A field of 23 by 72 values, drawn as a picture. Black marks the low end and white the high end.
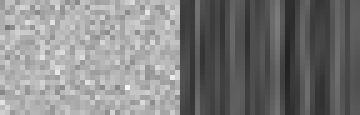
The table splits into one row of 2 panels. Panel 1,1: high, fine-grained. Panel 1,2: low, streaked downward.
